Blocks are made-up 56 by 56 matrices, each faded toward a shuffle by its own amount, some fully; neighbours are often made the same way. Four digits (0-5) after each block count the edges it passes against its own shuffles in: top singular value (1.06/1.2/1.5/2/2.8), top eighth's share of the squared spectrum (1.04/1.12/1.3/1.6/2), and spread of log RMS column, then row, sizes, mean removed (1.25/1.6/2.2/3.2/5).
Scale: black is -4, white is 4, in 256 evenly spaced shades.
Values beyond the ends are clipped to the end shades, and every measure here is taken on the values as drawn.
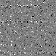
3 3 1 2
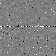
4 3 0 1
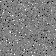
0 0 0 0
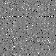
3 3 1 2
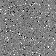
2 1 0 0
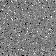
0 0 0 0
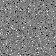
1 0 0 0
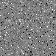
1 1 0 0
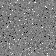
0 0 0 0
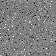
0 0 0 0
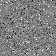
0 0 0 0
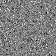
0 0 0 0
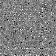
2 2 1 1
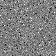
1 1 0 0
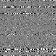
4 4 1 3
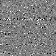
3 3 0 2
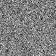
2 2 0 0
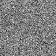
2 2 0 0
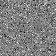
0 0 0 1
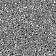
0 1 0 1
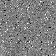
2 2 0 0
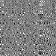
4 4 2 2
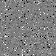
2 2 1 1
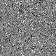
0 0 1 0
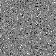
1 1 2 0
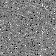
1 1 0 0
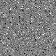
3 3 0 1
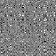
4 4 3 2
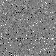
2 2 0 0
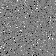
1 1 0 0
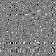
4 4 2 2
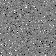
0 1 0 0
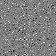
2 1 0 0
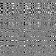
4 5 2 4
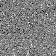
2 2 0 0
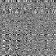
4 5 2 3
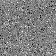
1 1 0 0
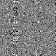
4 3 2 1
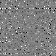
3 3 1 2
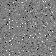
2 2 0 0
